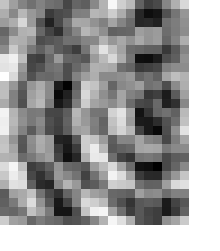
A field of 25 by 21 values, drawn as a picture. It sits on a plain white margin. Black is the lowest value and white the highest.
Stripes: upright, repeating 2 times. Average level on the scale: 50%. Rings: centred on the middle right.
